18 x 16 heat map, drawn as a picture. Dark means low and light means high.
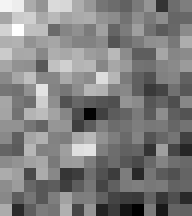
Ninth with the highest average: top left. Histogram: bell-shaped. Mirror symmetry: none. Slope: up to the top left. Ninth with the lowest average: bottom right.
